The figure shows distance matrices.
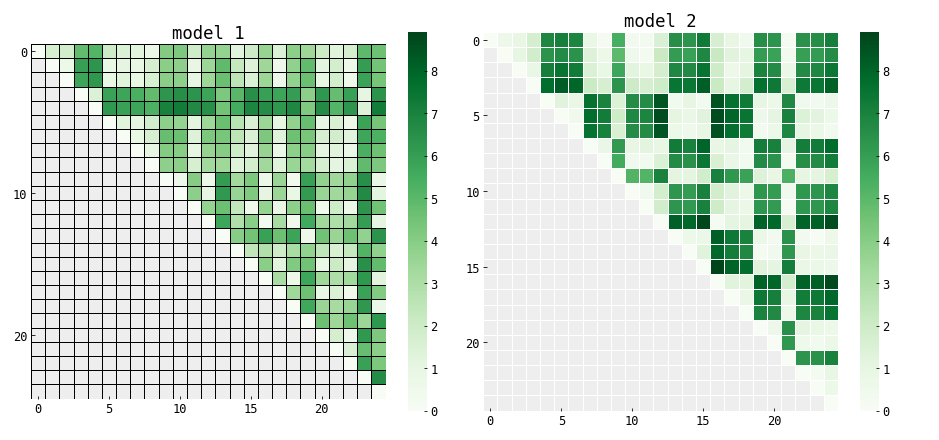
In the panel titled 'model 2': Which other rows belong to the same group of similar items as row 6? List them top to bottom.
4, 5, 9, 13, 14, 15, 19, 20, 22, 23, 24
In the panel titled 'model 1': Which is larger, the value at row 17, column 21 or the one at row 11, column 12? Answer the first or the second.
the second
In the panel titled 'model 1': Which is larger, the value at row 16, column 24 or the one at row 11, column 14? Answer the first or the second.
the second
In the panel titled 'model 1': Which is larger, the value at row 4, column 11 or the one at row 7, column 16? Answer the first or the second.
the first
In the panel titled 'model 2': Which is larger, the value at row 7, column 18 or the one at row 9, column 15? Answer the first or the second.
the second
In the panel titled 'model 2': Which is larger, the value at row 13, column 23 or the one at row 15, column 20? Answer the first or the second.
the second
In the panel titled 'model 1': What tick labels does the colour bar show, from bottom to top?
0, 1, 2, 3, 4, 5, 6, 7, 8
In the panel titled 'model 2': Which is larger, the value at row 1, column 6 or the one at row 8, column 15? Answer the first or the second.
the second
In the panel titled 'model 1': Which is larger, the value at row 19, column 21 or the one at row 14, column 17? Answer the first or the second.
the first
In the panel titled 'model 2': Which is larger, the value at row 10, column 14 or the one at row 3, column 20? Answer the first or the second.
the second
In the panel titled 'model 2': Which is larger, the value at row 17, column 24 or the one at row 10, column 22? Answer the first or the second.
the first
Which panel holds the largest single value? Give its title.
model 2
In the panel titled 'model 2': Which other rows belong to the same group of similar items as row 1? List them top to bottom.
0, 2, 3, 7, 8, 10, 11, 12, 16, 17, 18, 21
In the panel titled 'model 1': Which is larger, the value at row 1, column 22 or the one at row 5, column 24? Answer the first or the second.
the second
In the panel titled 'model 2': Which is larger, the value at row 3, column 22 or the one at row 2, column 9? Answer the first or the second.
the first
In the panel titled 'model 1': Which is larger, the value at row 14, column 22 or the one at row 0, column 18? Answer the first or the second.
the second
